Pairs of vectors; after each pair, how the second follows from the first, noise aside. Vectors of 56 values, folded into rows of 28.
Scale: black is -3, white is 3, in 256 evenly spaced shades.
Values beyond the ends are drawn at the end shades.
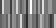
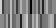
negated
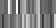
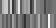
shuffled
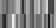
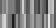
negated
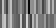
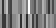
negated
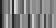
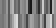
shuffled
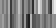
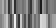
shuffled
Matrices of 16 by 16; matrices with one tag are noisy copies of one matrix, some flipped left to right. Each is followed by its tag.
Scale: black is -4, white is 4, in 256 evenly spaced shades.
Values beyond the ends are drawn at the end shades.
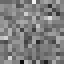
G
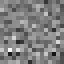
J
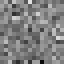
G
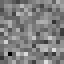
J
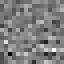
J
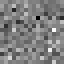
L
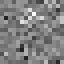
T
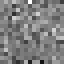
G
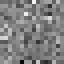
G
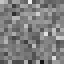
G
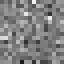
G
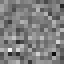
J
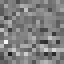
J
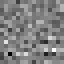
J
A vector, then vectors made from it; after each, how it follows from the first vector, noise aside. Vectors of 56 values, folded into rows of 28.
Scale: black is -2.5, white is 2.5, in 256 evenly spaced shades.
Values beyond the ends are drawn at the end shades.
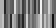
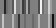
partly zeroed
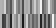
sign-scrambled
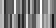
copied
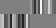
partly zeroed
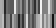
copied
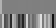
partly zeroed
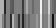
partly zeroed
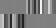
partly zeroed
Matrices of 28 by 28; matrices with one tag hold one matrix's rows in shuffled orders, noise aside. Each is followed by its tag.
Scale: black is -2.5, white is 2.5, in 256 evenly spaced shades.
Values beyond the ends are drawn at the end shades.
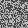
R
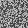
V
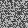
R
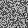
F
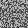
F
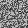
V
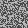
V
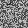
V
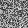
V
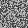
F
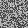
V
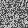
R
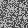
V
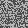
R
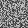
F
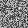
V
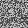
R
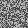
F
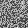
F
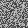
F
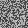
F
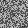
F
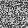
R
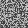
R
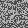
R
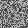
F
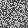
F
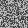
V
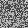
R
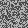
F
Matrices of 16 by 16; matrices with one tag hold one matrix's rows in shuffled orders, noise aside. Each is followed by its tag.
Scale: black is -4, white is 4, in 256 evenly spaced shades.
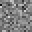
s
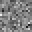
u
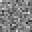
u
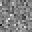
s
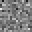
u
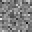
u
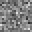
u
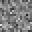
u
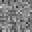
u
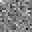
u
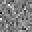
s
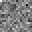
u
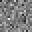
s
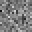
s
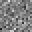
s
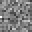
u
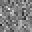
s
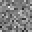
s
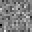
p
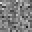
u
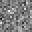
s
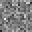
p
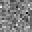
u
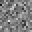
s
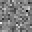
u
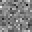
u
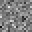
s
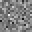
s
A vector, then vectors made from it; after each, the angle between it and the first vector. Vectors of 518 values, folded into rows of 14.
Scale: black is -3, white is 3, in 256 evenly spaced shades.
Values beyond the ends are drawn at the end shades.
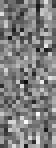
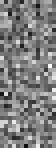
partly aligned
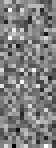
partly opposed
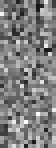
nearly parallel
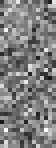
partly opposed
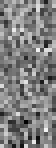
nearly opposite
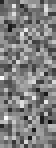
orthogonal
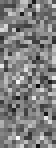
orthogonal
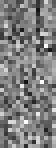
nearly parallel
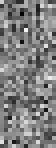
partly aligned
